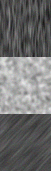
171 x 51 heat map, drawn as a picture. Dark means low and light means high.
It is made of 3 by 1 panels. Panel 1,1: low, streaked downward. Panel 2,1: high, blotchy. Panel 3,1: low, slanting up to the right, faint in contrast.
